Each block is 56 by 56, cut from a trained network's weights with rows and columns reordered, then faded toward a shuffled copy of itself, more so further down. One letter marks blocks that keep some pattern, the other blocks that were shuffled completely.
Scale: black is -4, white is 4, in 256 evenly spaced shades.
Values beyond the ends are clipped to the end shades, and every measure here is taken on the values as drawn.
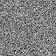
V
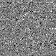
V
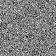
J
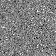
J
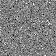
J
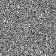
J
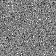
J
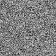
V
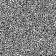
J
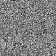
V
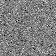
J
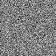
V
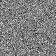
J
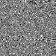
V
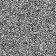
J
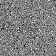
J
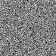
J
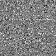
V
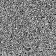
J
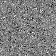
J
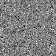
V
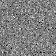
V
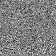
V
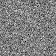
J
